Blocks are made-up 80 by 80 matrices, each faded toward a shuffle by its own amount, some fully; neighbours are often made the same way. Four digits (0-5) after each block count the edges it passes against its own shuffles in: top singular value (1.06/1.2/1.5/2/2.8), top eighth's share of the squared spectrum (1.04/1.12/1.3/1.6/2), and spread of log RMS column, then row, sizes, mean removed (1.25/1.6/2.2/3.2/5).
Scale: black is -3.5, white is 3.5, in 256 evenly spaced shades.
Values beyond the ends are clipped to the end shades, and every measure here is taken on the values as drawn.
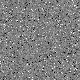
0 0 0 0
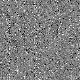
1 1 2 0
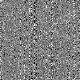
2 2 3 0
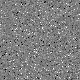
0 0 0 0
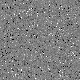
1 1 0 0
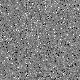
0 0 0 0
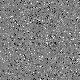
2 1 0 0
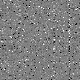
4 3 1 1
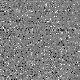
3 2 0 1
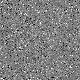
1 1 0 0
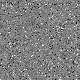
1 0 0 0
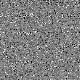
1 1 0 2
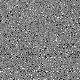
1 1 0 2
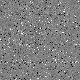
1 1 0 1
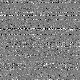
2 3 0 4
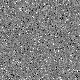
0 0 0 0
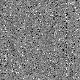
1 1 1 0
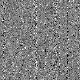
1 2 3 0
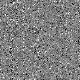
1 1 2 0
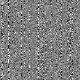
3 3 4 0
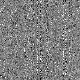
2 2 3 0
